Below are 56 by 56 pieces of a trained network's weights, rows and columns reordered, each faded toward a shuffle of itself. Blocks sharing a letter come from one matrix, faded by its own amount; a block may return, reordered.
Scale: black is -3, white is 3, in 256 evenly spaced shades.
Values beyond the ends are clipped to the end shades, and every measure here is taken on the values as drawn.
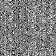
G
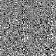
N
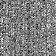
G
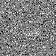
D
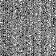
G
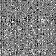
G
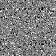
D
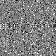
D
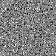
D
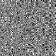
N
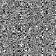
N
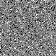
D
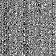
G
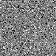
D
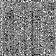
G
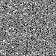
D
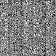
G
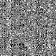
G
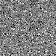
D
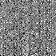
G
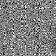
N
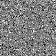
D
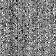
G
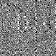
N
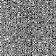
G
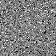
D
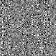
N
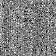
G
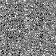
D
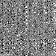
G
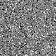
D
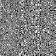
N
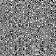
N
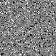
D
